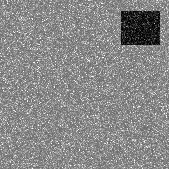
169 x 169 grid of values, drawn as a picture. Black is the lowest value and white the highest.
A few values lie far out on both sides of the bulk. There are no regular stripes. The ninth with the lowest average is the top right. The halves do not mirror each other. An odd patch, lower than its surroundings, sits in the top right.
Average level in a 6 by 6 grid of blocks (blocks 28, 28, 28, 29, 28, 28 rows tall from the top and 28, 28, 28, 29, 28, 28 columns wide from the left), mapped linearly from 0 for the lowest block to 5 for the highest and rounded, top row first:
5 5 5 5 0 0
5 5 5 5 0 0
5 5 5 5 5 5
5 5 5 5 5 5
5 5 5 5 5 5
5 5 5 5 5 5
